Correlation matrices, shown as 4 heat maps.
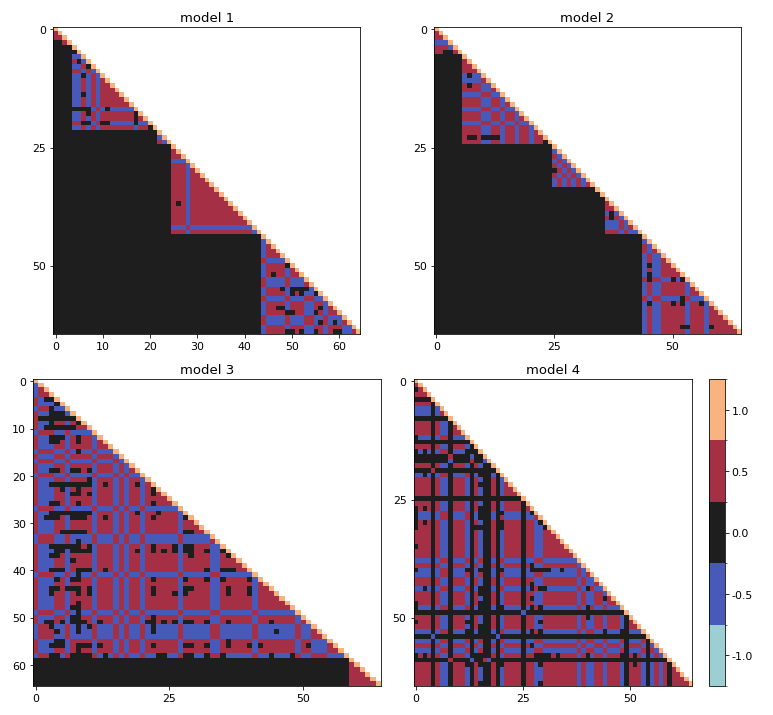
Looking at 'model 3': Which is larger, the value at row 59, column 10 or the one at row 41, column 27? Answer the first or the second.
the second
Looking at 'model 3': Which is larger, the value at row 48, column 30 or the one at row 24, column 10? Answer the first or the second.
the first
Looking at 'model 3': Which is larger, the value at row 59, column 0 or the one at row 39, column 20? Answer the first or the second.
the first
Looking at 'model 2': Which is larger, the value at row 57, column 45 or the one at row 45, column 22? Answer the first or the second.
the second
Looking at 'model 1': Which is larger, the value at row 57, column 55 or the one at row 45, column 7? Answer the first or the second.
the second
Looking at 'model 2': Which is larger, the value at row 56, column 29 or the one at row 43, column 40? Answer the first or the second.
the second
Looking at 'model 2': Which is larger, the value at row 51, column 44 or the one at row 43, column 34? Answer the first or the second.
the second
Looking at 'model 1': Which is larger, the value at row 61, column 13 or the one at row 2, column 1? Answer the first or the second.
the second
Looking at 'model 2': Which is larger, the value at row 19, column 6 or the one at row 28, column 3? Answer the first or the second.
the first
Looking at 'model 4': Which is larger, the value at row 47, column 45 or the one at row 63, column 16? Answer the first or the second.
the first
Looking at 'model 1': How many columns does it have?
65
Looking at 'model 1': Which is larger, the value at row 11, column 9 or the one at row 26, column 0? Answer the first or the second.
the second
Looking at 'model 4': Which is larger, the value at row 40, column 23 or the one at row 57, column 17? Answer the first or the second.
the second
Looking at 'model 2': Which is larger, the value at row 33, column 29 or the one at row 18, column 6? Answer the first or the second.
the second
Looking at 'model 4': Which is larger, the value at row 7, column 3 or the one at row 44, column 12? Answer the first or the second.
the second
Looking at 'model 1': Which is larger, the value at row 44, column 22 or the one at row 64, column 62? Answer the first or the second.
the first
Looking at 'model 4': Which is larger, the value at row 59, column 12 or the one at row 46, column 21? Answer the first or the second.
the second
